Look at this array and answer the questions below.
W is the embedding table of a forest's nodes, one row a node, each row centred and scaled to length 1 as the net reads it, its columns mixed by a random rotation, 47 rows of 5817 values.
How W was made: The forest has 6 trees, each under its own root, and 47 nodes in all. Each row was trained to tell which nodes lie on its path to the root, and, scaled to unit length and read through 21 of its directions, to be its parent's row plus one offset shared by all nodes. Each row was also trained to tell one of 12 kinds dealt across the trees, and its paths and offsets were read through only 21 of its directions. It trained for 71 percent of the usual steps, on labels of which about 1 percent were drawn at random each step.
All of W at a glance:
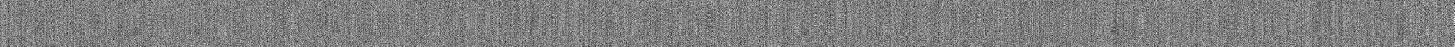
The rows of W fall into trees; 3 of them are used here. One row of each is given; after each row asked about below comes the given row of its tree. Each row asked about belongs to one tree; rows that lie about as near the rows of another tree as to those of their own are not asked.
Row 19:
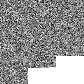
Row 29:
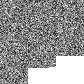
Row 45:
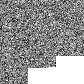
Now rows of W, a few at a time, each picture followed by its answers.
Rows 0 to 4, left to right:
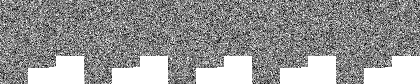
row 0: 19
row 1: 29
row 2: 29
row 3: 29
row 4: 29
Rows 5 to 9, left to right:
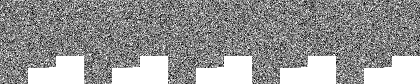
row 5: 29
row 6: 45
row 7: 45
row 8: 29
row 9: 19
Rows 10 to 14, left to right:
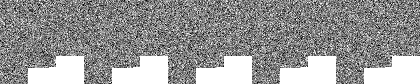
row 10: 19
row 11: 29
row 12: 45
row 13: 45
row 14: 19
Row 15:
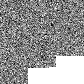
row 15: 19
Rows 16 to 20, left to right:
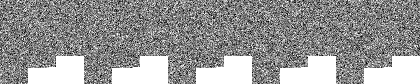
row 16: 45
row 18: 45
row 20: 45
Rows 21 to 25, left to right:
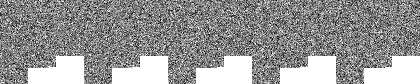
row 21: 45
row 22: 45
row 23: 29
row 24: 45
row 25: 29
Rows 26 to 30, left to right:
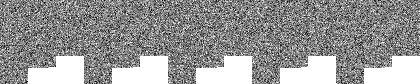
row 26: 45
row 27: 45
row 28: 45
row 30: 45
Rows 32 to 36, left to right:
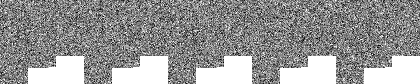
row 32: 45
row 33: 29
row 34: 45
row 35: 29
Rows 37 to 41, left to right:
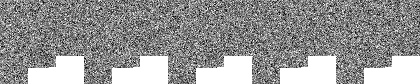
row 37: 19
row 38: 29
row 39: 19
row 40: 29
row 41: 29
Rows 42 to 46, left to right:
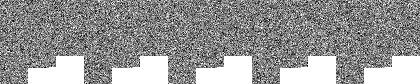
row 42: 29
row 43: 45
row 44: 19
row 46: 45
